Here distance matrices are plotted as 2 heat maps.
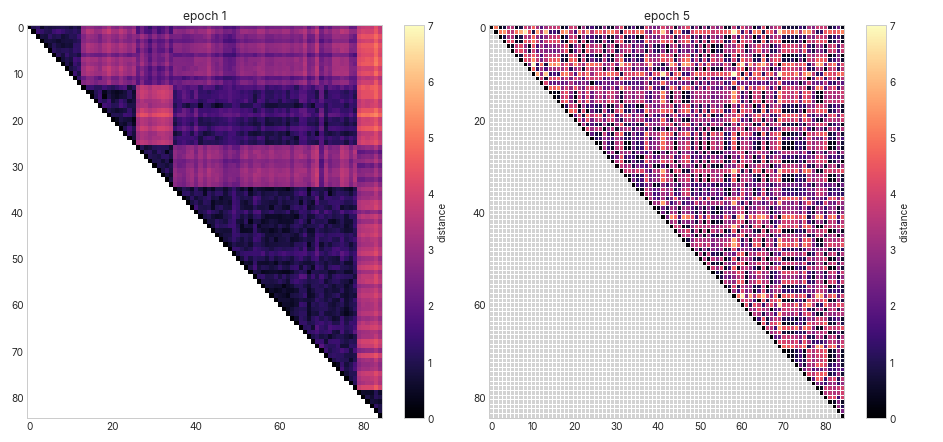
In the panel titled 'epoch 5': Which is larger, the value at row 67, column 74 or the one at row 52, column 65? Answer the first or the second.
the second
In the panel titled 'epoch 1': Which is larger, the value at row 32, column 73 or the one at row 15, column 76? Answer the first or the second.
the first
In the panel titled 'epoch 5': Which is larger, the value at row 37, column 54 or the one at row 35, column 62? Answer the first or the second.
the second
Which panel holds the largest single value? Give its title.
epoch 5
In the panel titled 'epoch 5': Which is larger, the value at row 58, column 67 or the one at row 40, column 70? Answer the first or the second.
the second
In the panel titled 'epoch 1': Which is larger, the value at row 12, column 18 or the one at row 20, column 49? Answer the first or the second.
the first
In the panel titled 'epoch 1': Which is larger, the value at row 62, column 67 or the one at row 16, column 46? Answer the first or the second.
the second
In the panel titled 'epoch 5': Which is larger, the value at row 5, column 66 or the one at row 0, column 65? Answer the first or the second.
the second
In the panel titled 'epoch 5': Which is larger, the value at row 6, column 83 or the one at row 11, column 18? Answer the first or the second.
the second
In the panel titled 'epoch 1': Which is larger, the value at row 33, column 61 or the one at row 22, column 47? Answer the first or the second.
the first
